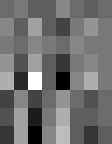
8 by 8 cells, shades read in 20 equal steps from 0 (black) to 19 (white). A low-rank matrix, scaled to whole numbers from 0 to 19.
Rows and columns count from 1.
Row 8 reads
4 12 0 10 14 7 4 7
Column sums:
66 67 67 64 65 68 67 67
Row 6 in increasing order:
5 5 6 8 8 8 10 11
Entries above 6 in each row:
8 7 8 6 6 5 6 5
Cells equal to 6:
3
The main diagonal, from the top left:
8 7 10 7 0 8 7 7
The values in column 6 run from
7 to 10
